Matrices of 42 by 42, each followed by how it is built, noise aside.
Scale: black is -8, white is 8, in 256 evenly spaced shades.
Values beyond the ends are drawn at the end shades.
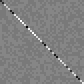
diagonal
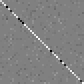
diagonal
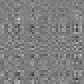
low rank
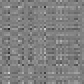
low rank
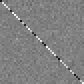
diagonal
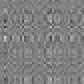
low rank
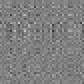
low rank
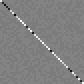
diagonal
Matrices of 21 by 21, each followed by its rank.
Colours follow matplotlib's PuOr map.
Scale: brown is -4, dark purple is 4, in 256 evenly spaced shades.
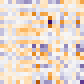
three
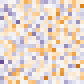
full rank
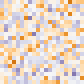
full rank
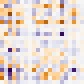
three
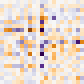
three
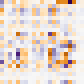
three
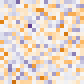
full rank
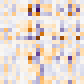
three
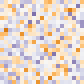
full rank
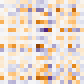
three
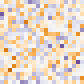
full rank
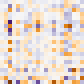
three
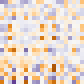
three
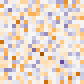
full rank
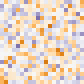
full rank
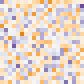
full rank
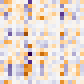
three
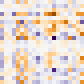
three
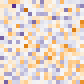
full rank
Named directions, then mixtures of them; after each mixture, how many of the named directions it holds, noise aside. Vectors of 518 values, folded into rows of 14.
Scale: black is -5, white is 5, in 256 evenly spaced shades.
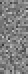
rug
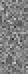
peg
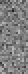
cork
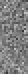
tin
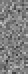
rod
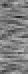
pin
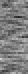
one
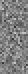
one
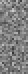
two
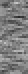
one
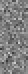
two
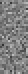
one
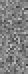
three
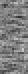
two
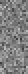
three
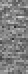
three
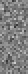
three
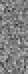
three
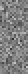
one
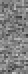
two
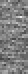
two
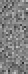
two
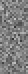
one
